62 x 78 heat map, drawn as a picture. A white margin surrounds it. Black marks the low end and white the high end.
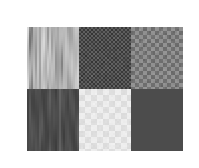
It is made of 2 by 3 panels. Panel 1,1: high, streaked downward. Panel 1,2: low, checkered. Panel 1,3: middling, checkered. Panel 2,1: low, streaked downward, faint in contrast. Panel 2,2: very high, checkered, faint in contrast. Panel 2,3: low, flat.
